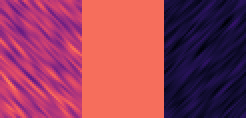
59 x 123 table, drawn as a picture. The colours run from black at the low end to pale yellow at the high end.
The table splits into one row of 3 panels. Panel 1,1: middling, slanting down to the right. Panel 1,2: high, flat. Panel 1,3: very low, slanting up to the right, faint in contrast.
